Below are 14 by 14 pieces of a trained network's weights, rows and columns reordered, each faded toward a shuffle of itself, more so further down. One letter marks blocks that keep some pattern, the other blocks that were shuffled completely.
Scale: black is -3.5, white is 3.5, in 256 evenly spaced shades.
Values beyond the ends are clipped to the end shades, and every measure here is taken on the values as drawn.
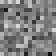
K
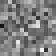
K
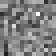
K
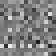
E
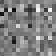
E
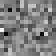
K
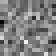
K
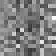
E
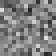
K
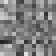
E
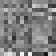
E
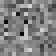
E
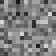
K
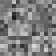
E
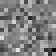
K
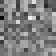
E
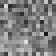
E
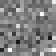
K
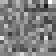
K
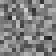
E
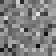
K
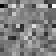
E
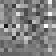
E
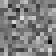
K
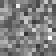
K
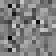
E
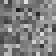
E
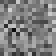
E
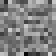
E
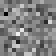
K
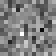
K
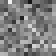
K
